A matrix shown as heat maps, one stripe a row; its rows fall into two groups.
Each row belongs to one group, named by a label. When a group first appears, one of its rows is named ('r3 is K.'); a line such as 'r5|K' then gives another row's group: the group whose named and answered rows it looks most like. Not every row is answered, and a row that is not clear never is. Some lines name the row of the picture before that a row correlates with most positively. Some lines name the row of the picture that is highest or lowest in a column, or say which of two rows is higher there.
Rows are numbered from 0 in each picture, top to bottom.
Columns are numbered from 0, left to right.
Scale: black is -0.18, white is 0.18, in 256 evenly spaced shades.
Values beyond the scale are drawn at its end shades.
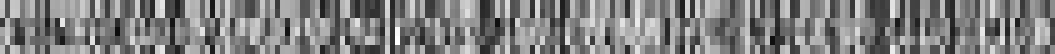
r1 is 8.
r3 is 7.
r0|8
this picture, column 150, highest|4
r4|7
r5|8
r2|7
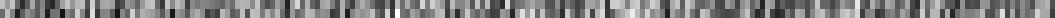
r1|7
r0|7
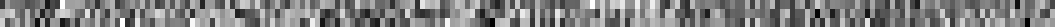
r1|8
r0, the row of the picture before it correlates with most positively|0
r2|8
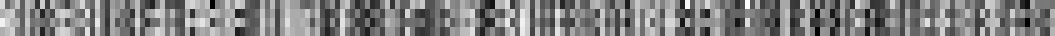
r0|8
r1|8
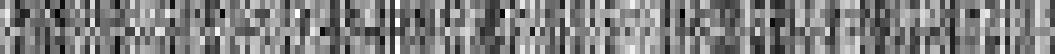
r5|7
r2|7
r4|7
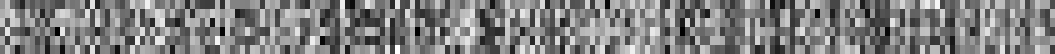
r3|7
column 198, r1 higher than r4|Yes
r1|8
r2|8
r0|7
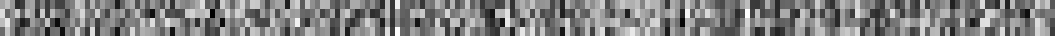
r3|7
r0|7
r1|8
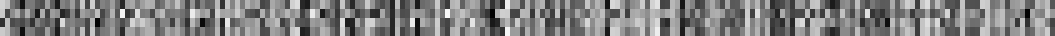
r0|7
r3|7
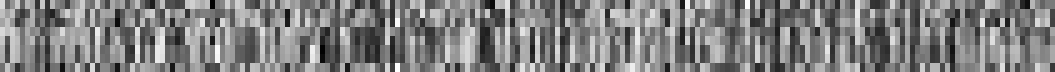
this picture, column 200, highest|7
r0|8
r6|8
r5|8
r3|8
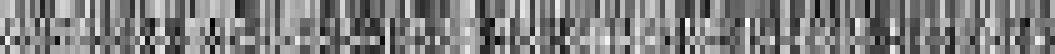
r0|8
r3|8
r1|8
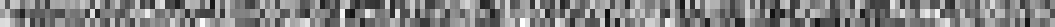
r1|7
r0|8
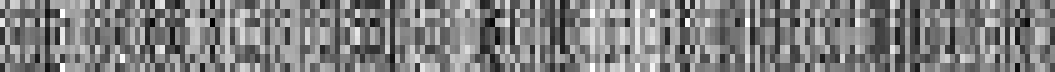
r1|7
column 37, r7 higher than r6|No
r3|7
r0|8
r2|8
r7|7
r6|8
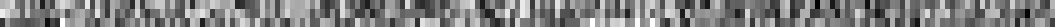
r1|8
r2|7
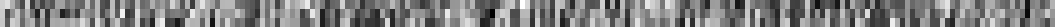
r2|8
